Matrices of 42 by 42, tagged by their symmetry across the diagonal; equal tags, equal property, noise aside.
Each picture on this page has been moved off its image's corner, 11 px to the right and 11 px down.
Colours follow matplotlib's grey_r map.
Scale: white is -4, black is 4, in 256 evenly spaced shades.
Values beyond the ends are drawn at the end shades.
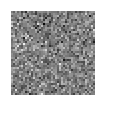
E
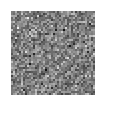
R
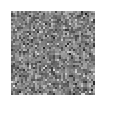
E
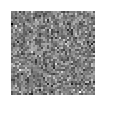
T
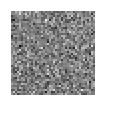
E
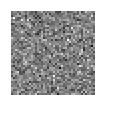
T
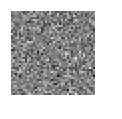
E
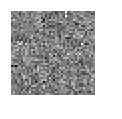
E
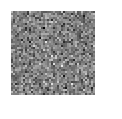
T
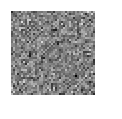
R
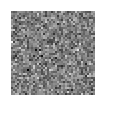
T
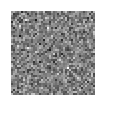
R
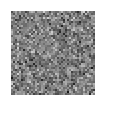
R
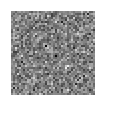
R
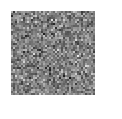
T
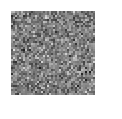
T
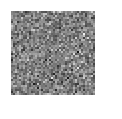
E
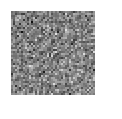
R
